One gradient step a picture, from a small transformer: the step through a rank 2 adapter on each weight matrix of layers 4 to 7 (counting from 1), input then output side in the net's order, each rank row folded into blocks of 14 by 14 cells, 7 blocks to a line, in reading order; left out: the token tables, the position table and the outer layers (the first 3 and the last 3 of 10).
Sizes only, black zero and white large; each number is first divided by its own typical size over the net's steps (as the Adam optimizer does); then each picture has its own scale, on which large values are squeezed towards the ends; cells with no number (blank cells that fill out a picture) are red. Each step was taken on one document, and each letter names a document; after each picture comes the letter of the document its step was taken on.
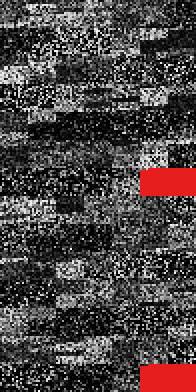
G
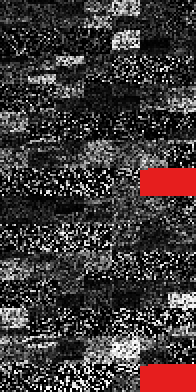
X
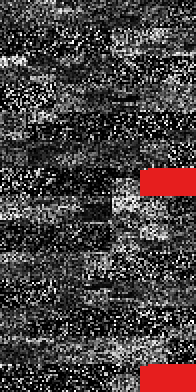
X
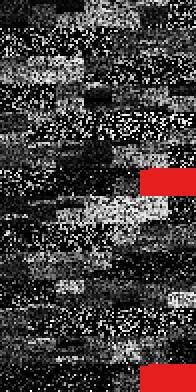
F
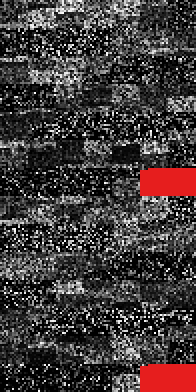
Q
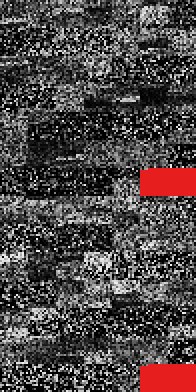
G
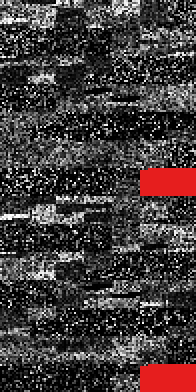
X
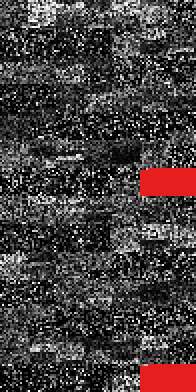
Q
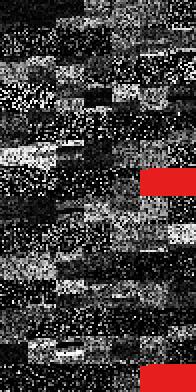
F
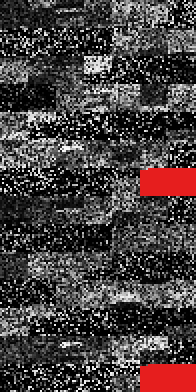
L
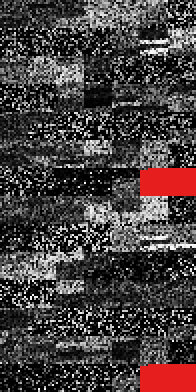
F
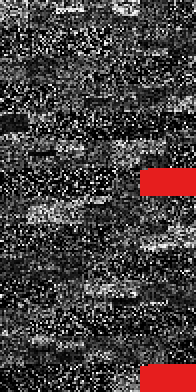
Q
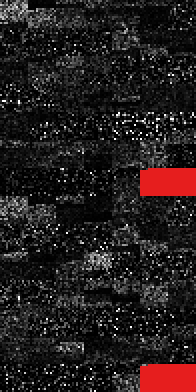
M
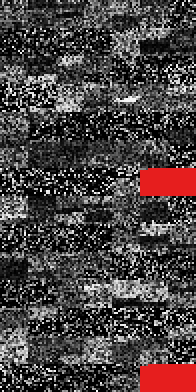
G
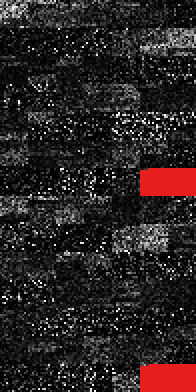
M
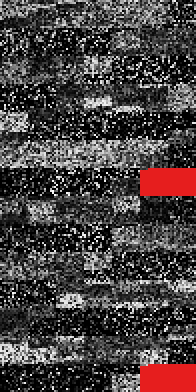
L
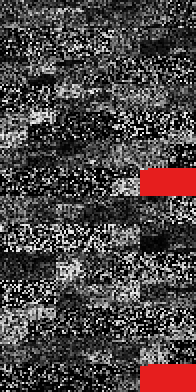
G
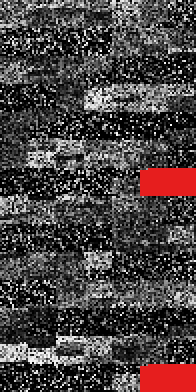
L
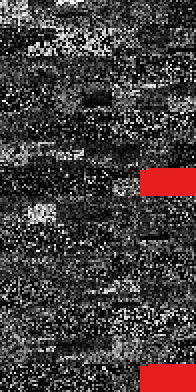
X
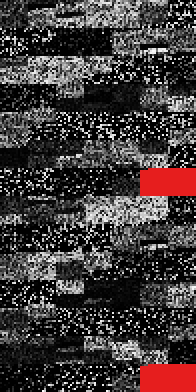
F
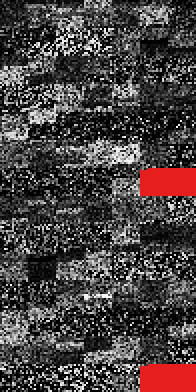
G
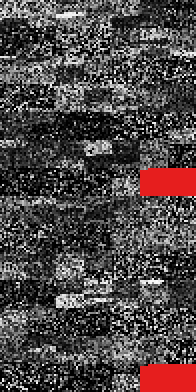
G
